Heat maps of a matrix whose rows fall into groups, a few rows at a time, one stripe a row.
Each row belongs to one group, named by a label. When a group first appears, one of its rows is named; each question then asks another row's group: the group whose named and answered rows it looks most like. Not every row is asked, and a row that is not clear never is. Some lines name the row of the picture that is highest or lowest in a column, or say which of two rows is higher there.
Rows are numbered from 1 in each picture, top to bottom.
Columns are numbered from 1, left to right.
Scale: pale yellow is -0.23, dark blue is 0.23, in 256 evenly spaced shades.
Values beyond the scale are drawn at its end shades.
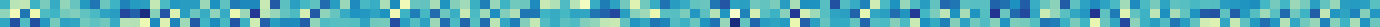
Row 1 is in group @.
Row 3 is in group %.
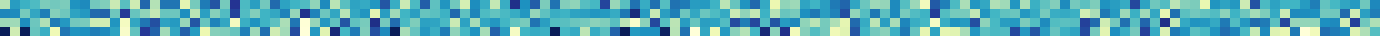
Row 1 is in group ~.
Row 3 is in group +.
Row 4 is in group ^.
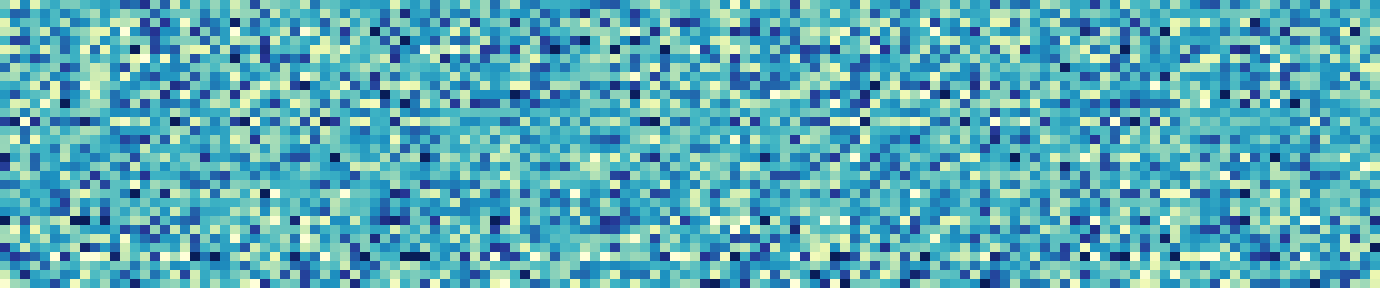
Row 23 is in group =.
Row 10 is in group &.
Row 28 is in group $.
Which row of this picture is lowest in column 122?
29
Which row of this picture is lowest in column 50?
29
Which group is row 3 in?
~
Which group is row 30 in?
&
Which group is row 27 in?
+
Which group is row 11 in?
~
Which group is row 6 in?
=
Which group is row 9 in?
+
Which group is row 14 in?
%
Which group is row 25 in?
^
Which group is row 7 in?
%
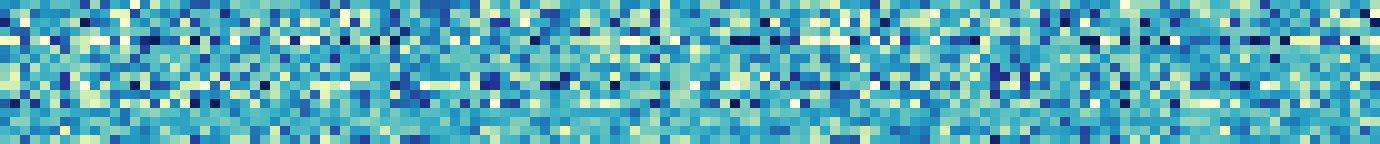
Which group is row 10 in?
=
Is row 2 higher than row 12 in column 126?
No
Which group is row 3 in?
$
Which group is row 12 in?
%
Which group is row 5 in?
+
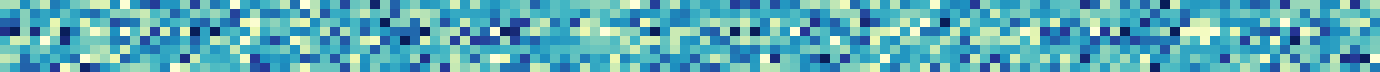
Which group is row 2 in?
%
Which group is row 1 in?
+
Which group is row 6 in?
+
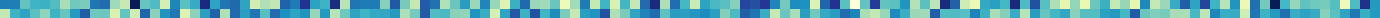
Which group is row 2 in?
~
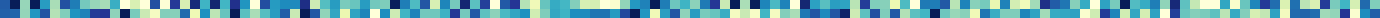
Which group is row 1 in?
%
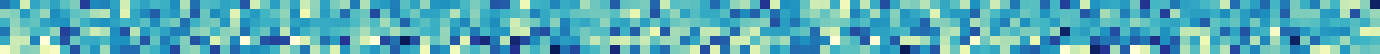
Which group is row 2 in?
+
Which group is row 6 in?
=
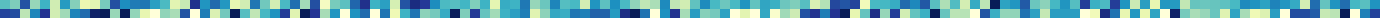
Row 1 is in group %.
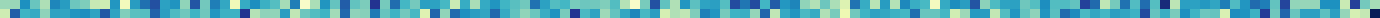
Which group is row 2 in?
$
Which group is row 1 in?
+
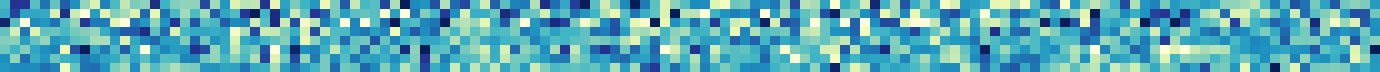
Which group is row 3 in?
$
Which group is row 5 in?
+
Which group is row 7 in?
^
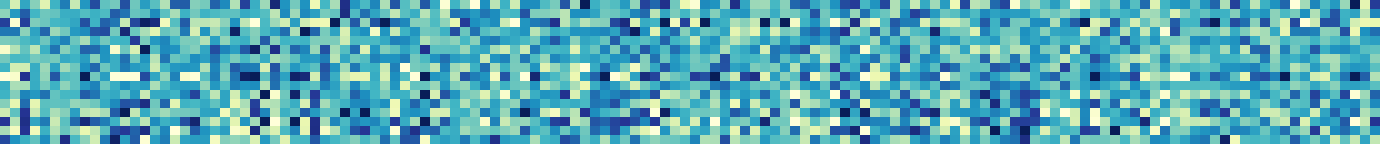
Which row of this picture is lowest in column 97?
15
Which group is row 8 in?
@
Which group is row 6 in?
~
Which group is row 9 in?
~
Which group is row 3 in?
^
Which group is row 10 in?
@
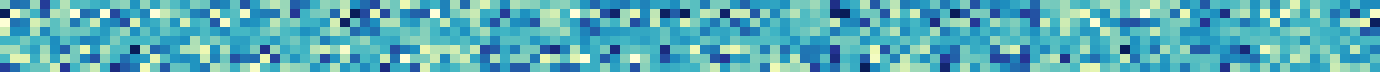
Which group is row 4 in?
&
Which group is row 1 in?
&
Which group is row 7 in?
@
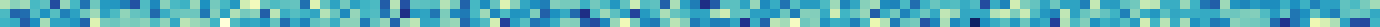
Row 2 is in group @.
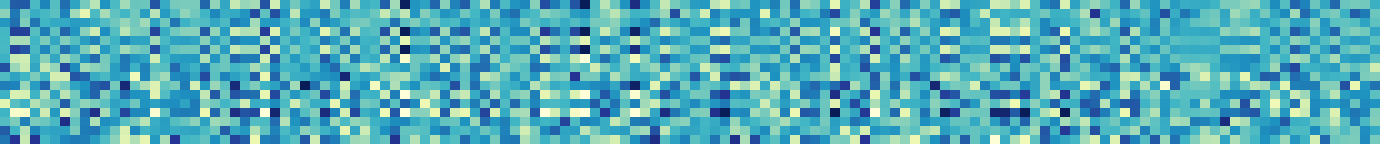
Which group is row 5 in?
@
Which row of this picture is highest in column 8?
9
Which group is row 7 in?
@
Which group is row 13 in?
@
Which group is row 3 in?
%
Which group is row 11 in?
@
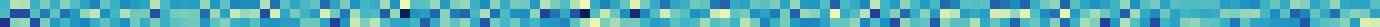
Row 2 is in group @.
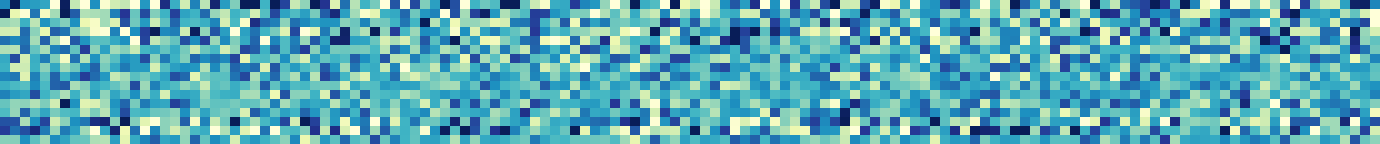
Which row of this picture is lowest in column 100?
9
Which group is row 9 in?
%
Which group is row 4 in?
+
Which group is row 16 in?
+
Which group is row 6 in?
~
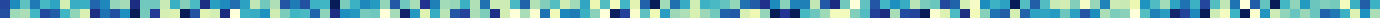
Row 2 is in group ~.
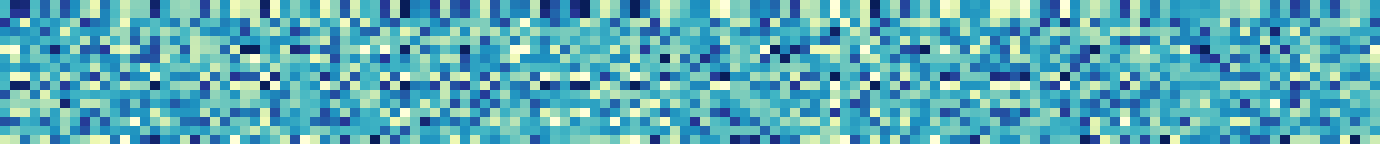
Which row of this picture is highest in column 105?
3
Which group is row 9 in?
@
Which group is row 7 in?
^
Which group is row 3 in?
$
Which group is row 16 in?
+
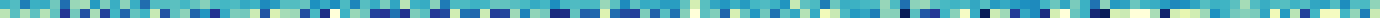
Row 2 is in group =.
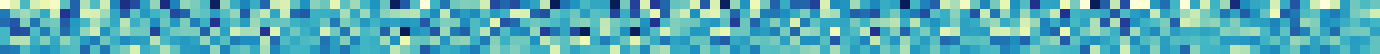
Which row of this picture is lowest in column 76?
1
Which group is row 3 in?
%
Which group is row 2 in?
&
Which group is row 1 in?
=
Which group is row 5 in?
@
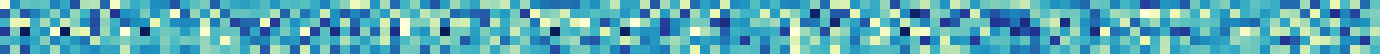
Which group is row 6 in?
^
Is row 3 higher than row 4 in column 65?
No
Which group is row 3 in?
@
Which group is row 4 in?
^
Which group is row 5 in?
~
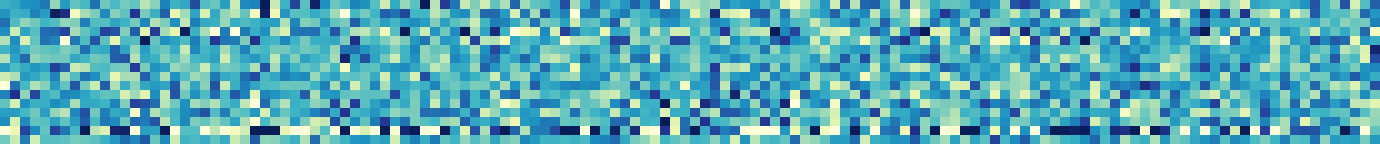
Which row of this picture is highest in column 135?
15
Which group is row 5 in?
~
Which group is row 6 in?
$
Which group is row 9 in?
~
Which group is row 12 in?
^
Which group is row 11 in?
%
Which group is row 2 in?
=
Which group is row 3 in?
$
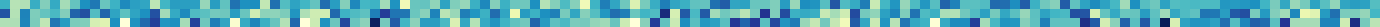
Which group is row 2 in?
^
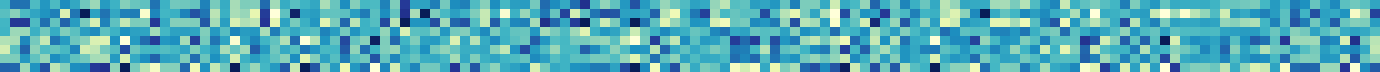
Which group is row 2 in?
^
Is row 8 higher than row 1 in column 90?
Yes
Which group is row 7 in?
+
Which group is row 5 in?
+
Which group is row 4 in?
@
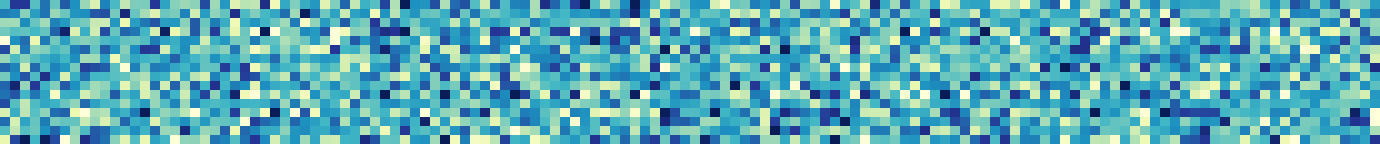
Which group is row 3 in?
+
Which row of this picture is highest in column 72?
13
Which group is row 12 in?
$
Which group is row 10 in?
%
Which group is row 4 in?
=
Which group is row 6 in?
^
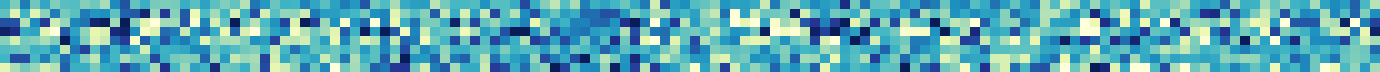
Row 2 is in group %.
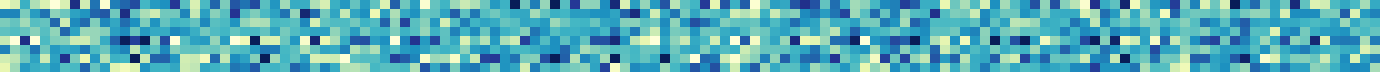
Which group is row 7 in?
=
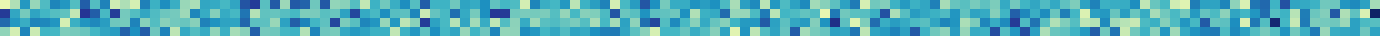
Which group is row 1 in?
~
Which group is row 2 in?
$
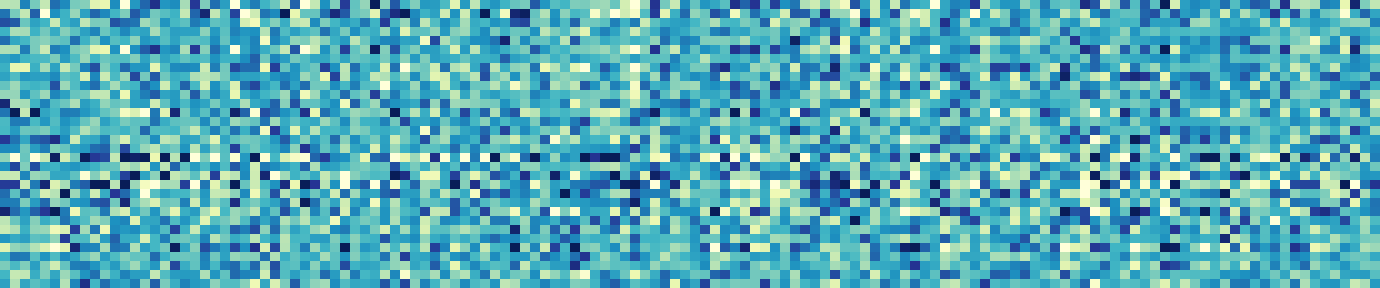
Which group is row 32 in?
^
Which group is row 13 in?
%
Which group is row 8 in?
@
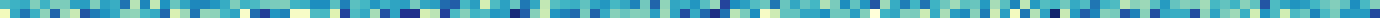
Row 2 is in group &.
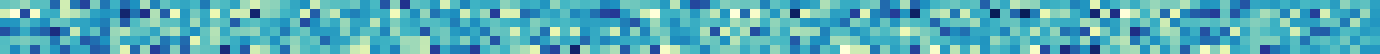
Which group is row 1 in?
^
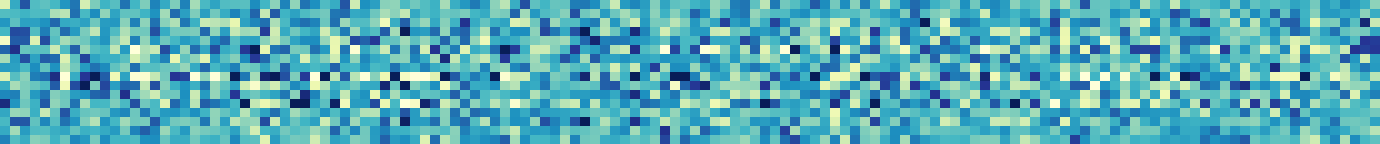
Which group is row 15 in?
^
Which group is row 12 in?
&
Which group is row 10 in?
^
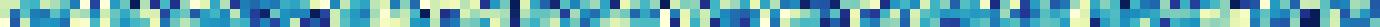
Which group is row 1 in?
=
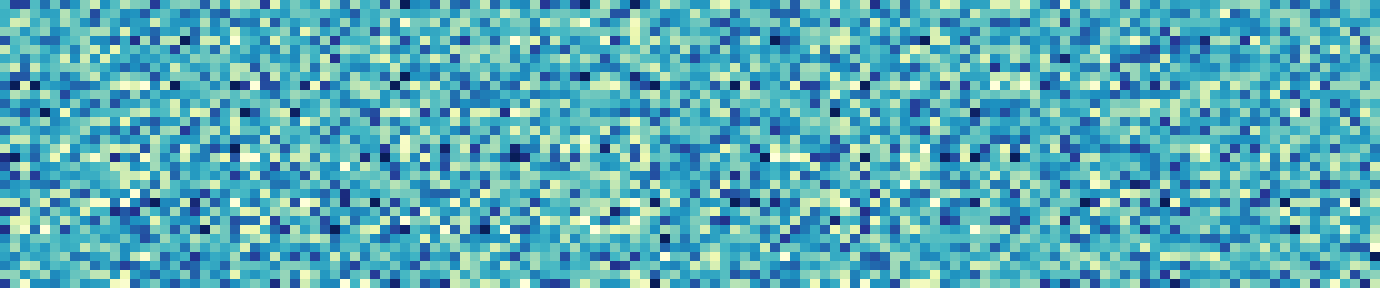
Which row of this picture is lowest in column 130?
13
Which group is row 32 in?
$
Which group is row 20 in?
%
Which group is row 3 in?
@
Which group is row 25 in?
@
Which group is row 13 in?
&
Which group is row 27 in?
^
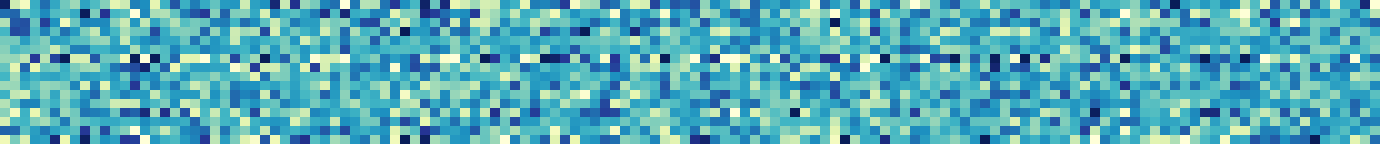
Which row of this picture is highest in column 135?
7
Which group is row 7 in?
=
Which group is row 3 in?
&
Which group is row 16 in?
^
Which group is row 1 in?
$
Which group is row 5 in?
+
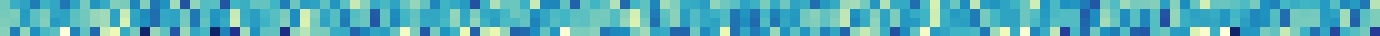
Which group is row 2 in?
+
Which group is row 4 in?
~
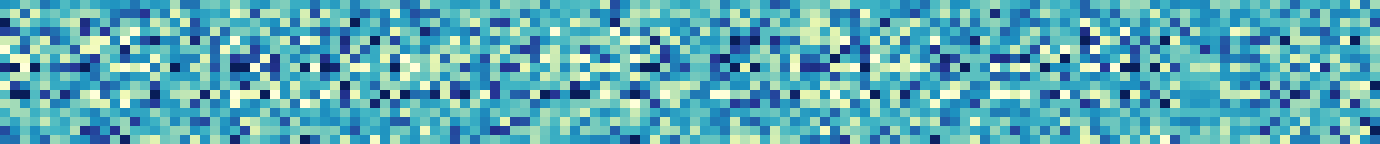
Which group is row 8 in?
%
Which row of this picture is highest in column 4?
8
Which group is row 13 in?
@
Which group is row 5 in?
+
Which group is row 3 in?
$
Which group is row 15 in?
$
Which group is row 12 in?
+
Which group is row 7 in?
@
